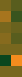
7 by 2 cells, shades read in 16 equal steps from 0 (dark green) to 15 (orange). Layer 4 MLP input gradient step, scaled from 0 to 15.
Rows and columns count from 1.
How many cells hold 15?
1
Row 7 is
7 7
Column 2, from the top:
5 3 6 5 7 15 7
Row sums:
12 13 13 13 14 15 14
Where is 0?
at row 6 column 1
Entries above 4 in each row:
2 1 2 2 2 1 2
